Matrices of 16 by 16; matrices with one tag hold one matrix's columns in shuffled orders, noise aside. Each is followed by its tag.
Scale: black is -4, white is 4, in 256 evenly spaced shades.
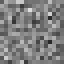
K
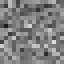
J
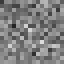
J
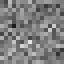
J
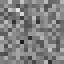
K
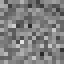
J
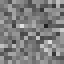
J
